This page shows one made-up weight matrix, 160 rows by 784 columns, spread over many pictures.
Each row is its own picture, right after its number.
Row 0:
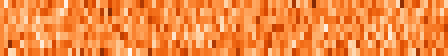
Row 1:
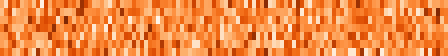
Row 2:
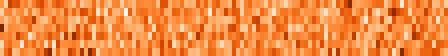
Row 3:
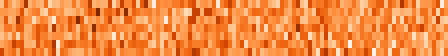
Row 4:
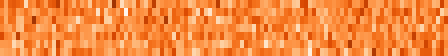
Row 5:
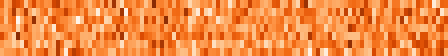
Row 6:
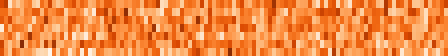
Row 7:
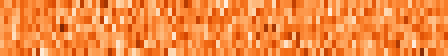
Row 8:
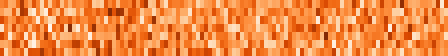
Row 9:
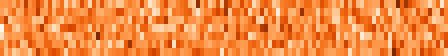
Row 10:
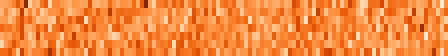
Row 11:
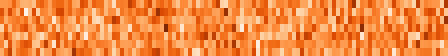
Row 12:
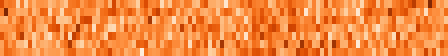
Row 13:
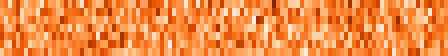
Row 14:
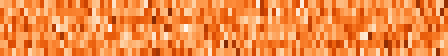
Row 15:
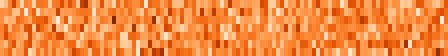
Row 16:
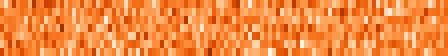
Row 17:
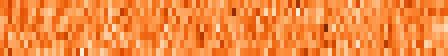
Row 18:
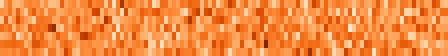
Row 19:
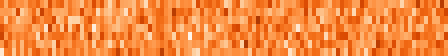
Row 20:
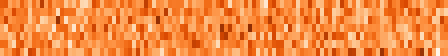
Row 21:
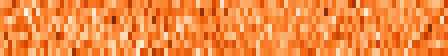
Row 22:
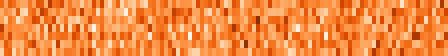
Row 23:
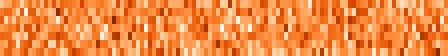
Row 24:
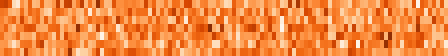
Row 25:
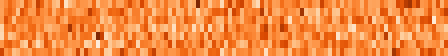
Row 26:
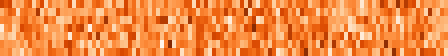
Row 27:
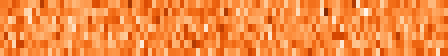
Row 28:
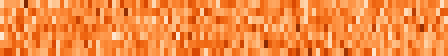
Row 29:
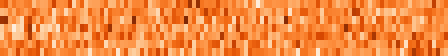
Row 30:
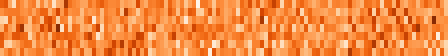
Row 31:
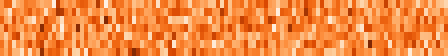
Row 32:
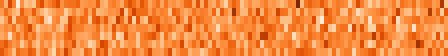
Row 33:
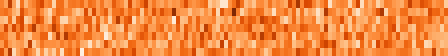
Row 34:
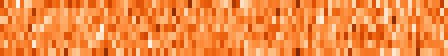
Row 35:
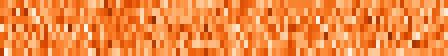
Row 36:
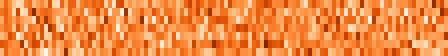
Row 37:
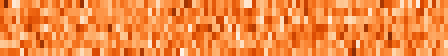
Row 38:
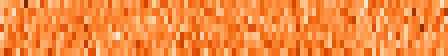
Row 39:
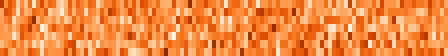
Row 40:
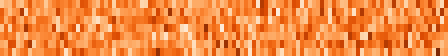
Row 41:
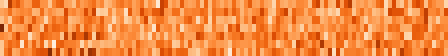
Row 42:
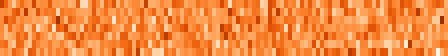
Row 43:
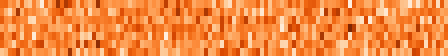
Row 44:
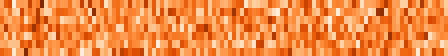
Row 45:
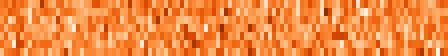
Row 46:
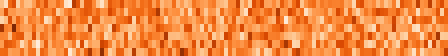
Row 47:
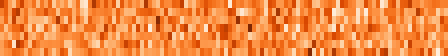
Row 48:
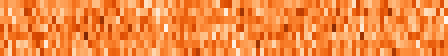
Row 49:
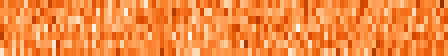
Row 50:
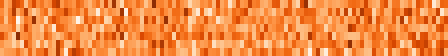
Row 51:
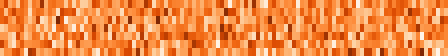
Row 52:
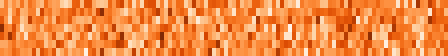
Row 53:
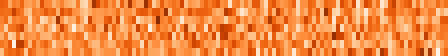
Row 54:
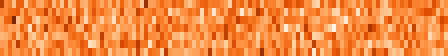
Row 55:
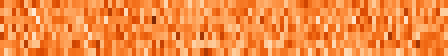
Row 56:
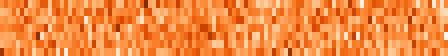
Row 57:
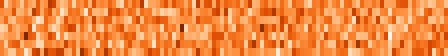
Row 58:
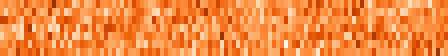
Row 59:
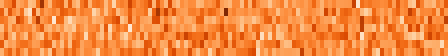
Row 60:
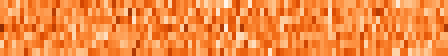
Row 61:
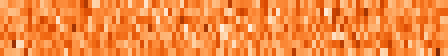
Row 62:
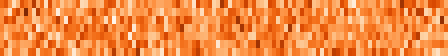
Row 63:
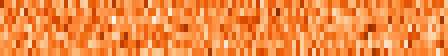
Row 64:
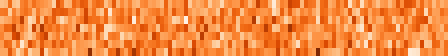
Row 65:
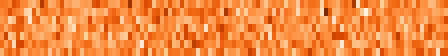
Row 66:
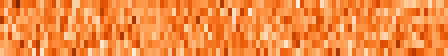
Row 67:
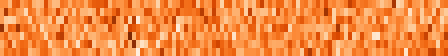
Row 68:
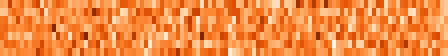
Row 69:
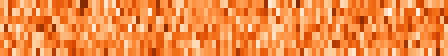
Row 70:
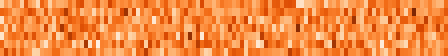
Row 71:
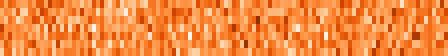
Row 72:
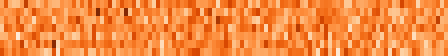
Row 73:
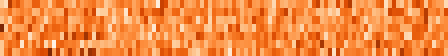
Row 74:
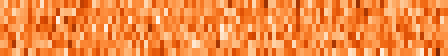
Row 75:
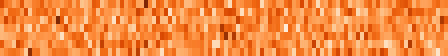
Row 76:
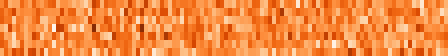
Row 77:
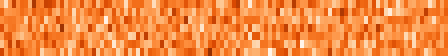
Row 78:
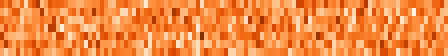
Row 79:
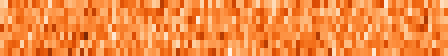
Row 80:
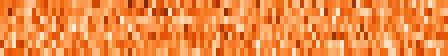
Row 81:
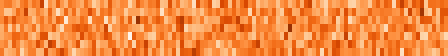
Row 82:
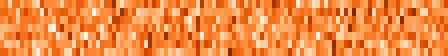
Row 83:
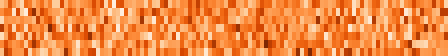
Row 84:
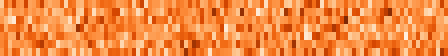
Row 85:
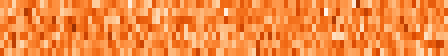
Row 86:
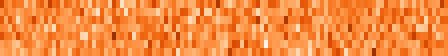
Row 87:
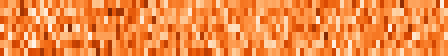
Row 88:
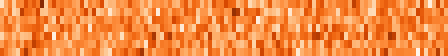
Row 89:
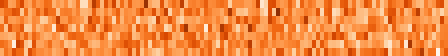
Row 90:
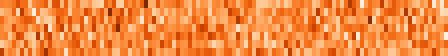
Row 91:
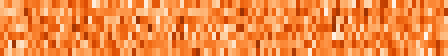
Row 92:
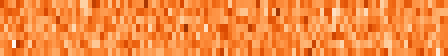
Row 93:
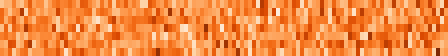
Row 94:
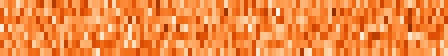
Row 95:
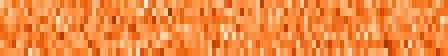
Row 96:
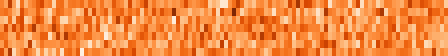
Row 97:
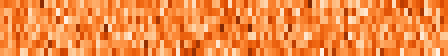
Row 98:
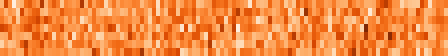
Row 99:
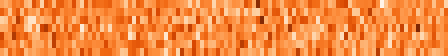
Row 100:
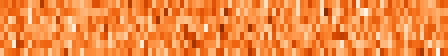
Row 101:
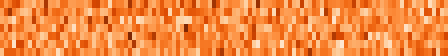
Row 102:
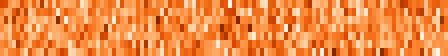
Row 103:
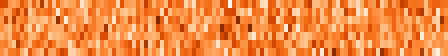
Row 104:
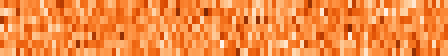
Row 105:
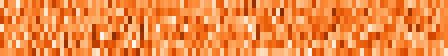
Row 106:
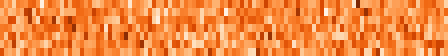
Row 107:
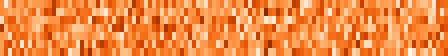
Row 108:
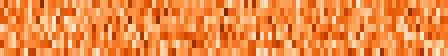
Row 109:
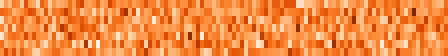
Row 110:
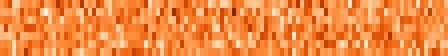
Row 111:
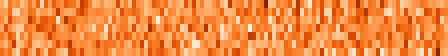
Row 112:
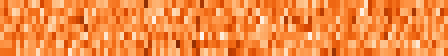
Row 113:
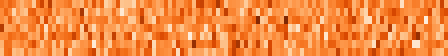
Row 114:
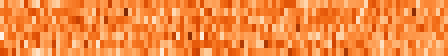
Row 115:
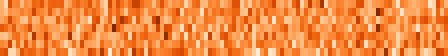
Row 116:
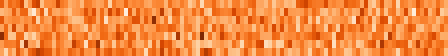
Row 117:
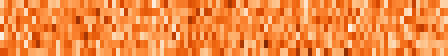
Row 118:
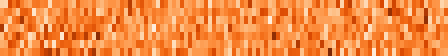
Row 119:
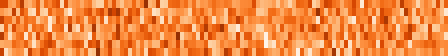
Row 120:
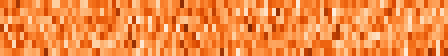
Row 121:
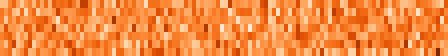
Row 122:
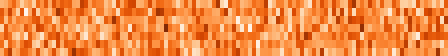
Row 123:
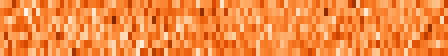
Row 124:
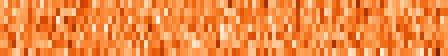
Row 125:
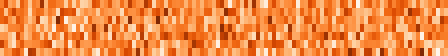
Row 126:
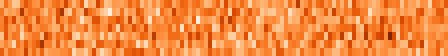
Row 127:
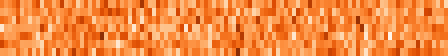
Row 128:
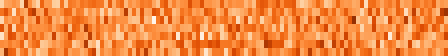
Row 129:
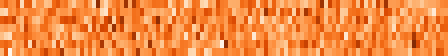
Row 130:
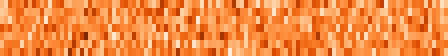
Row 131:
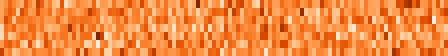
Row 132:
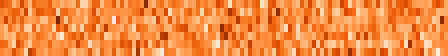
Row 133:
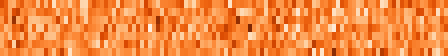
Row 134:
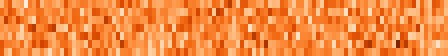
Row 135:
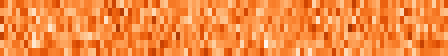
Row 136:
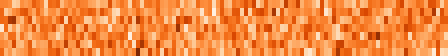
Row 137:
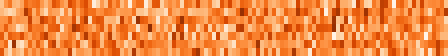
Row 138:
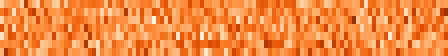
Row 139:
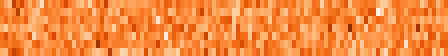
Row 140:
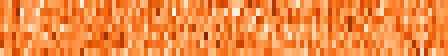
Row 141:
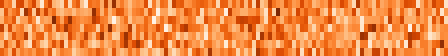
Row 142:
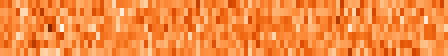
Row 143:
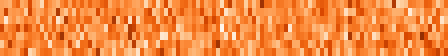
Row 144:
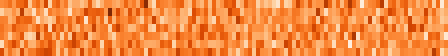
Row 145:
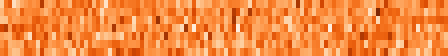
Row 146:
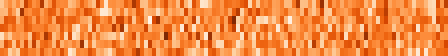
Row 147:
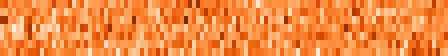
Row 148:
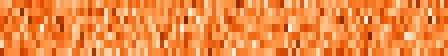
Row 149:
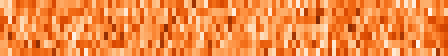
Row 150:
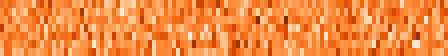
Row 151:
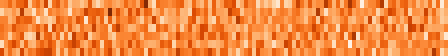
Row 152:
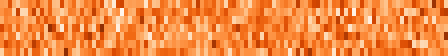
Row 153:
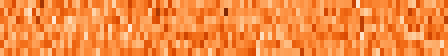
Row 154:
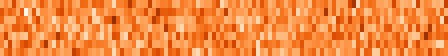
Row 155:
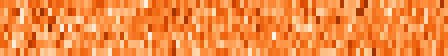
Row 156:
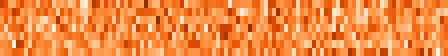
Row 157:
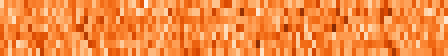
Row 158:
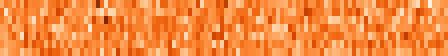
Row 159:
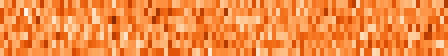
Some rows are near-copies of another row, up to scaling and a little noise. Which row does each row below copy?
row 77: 16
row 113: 150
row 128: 138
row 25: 131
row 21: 123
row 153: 59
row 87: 8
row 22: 71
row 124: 74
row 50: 5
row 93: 40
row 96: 33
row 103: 102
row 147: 29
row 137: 91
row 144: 151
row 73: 41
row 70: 109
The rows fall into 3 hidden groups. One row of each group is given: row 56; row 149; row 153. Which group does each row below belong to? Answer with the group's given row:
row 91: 153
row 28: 56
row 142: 56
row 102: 153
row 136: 153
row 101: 153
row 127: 149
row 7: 149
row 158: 149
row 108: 153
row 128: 56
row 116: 56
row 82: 56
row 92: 153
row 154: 153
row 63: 153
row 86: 56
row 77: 149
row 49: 56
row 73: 56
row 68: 56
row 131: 149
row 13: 149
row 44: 149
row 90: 56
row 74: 153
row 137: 153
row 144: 56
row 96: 149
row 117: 56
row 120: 153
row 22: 56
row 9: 149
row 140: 149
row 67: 153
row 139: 149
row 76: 153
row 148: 149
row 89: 153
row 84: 153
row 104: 149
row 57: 149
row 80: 153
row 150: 56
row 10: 56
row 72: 56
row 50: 56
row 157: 153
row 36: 56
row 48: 153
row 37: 149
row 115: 149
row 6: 56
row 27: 153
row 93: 153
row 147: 149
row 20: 153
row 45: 153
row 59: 153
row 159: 153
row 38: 56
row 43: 149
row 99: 149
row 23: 153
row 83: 56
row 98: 149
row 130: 56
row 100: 153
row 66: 149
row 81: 153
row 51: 153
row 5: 56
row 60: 149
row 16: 149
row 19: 56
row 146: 149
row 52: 149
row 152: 56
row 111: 153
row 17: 149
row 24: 149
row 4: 56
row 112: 56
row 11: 153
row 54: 153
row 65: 153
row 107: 149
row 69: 153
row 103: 153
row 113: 56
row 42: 153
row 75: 153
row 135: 56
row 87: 56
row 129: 149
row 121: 153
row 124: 153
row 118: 56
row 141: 153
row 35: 56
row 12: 149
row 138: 56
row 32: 149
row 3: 56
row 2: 56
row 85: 153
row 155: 56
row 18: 56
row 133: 153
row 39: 149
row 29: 149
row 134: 56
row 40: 153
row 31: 149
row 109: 56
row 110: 149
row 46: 149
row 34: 149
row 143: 153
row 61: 153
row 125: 153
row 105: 153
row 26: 149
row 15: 153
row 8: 56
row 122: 153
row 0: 149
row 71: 56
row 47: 153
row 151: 56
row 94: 153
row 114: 56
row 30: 149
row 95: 153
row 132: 153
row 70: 56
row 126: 149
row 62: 153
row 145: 149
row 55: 56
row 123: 153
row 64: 149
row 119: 56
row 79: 56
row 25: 149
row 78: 56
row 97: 153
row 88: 149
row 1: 153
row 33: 149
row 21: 153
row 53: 153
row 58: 149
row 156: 153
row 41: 56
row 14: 153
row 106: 153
